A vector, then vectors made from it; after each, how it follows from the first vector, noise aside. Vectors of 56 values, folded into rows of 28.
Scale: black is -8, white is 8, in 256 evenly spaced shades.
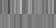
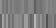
reversed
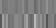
reversed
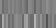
reversed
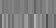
reversed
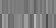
reversed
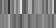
scaled up
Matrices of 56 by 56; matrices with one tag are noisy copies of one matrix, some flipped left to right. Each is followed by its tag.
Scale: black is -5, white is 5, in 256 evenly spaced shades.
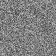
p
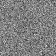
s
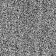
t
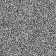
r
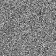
p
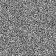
r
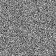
r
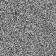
p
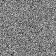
s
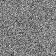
s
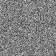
r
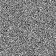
r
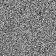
p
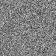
p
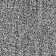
t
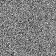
s
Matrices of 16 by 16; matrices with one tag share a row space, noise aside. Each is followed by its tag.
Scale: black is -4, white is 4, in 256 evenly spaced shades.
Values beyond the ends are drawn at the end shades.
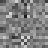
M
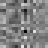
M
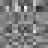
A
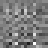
A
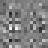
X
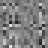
X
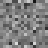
A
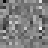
X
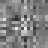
M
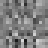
A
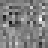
X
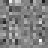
X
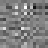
M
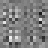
X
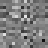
M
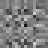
A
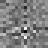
M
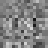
A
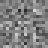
A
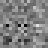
A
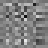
A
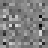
X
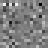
X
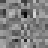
M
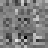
A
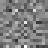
A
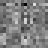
M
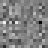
X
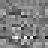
M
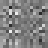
X
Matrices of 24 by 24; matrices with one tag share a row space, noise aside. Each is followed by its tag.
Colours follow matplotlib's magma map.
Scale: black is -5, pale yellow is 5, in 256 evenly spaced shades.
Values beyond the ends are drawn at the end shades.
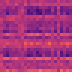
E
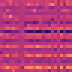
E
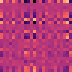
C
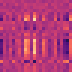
C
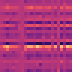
E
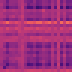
E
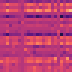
E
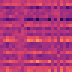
E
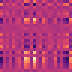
C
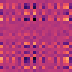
C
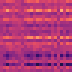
E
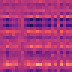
E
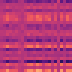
E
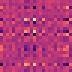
C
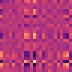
C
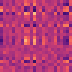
C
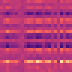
E
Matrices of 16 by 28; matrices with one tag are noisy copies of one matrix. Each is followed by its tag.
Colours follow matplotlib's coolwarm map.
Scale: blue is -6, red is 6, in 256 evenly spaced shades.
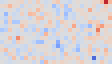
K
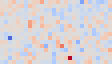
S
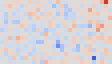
K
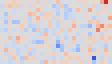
K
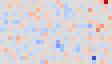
K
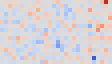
K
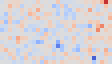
K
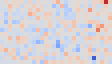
K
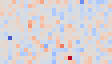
S
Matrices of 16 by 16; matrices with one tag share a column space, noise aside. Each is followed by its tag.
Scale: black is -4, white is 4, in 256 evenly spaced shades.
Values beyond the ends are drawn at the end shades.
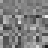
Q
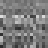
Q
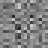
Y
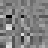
Q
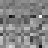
Q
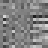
Y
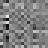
Y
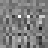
Q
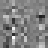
Q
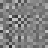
Y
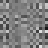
Y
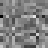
Q
